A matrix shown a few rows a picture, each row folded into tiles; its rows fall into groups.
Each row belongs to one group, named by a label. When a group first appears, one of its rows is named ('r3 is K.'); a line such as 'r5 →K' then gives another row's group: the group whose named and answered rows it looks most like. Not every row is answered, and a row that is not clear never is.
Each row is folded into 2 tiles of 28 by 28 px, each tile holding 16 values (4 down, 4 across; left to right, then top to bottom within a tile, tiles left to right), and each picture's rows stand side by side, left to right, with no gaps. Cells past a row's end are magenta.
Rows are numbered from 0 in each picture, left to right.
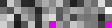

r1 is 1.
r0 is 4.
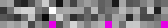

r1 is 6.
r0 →1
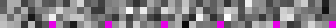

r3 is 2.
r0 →4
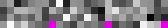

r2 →6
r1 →2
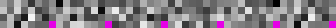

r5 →2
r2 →6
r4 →4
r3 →4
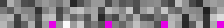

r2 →1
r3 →4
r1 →1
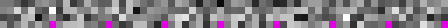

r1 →1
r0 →1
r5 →6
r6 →2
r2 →2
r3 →4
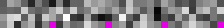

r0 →4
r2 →2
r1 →6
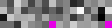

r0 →2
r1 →1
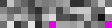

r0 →4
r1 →1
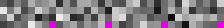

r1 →6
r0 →6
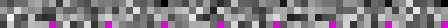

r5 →6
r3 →1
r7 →4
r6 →4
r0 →6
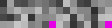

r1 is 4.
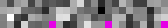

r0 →2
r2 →4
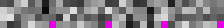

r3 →6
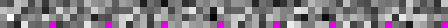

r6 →4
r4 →4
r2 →4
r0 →2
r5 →6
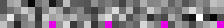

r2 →6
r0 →4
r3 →6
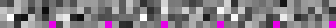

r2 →2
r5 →6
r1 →6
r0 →2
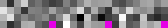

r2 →6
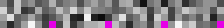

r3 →1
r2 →4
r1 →6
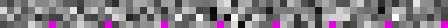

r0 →6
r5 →4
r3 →2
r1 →1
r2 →6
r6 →2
